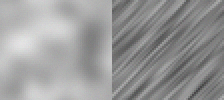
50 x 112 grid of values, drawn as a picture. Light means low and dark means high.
The table splits into one row of 2 panels. Panel 1,1: low, smooth. Panel 1,2: middling, slanting up to the right.
